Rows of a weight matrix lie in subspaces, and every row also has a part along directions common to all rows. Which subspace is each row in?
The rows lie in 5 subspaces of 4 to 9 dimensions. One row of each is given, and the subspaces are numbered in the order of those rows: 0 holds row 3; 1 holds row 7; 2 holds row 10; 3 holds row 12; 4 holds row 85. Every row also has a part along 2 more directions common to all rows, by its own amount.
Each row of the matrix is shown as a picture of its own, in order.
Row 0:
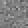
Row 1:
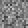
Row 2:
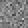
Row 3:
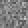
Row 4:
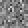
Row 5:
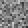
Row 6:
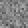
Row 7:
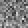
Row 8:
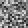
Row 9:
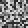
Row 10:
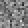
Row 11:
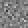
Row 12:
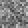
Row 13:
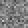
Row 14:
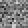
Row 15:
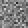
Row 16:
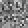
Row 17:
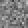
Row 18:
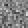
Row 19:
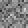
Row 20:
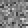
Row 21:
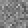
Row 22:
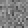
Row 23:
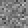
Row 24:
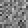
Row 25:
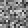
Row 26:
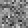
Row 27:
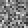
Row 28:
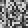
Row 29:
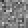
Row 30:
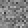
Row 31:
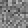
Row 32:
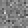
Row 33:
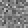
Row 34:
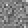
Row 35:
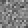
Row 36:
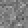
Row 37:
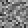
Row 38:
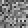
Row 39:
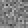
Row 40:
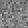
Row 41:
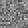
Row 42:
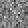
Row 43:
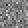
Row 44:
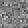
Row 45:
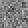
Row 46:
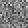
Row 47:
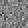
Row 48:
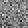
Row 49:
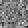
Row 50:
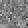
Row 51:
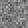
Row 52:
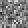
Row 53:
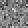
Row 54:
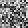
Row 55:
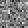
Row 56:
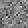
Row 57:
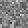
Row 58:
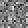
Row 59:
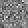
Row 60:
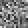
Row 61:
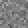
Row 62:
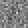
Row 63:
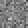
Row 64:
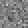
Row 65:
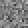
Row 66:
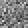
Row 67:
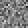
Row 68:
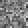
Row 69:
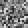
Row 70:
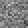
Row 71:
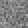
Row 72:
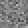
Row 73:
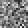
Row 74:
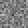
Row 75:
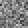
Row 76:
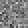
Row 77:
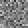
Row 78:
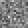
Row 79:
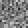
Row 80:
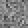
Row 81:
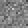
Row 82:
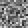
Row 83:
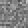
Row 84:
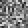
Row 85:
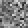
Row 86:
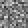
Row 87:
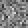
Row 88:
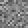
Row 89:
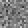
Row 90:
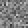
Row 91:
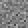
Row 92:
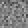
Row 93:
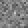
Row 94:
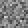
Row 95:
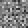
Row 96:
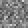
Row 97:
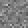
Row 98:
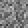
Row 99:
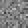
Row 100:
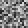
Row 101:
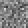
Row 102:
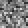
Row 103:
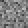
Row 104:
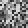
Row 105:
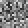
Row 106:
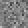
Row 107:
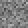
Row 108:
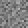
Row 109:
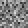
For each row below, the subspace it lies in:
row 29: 1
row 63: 0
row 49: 1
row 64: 2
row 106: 0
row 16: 4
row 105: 4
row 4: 1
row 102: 1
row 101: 3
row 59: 2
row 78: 2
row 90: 2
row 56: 3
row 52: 0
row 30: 1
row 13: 0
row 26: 3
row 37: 0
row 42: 3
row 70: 3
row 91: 3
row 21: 0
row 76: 2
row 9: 4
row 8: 3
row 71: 1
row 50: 1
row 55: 2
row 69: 0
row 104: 3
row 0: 4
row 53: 2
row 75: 3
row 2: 4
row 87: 3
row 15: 1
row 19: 0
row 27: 3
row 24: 1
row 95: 4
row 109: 2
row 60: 4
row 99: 0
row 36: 1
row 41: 4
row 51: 0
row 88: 3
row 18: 3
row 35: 1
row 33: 4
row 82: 0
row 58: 0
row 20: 2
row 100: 2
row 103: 1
